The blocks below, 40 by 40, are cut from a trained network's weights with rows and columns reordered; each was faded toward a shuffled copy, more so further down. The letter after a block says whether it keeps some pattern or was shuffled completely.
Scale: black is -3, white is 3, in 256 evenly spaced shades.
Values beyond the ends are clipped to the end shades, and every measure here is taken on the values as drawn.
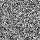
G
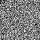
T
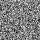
G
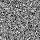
G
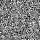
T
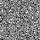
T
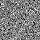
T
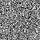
T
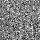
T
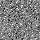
G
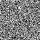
G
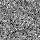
G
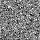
G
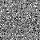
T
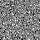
G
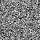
G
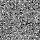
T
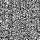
T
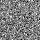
G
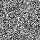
T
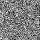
T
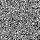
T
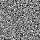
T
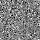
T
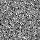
G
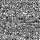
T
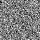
T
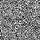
T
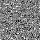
G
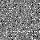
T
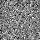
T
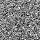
G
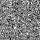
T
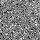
G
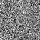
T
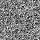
G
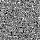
G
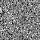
G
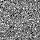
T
